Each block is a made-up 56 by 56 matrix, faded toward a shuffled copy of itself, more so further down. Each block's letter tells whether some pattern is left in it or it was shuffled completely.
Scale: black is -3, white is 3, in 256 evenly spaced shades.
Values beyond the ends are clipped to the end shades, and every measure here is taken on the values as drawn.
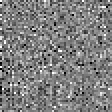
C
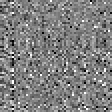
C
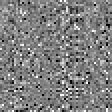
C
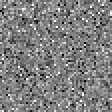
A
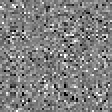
C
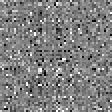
C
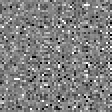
C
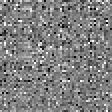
C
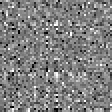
C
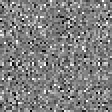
C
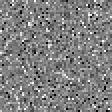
A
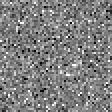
A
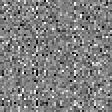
C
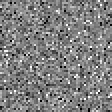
A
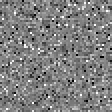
A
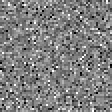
A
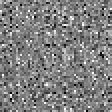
C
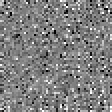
C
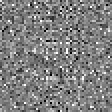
C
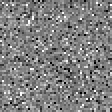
A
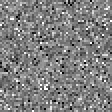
A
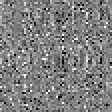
C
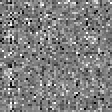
C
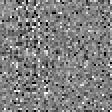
C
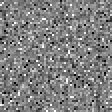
A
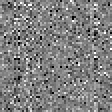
C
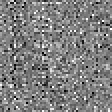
C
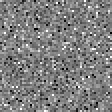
A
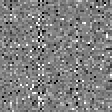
C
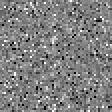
A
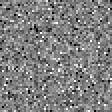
A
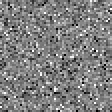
A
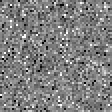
A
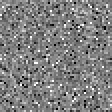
A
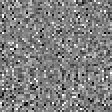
C
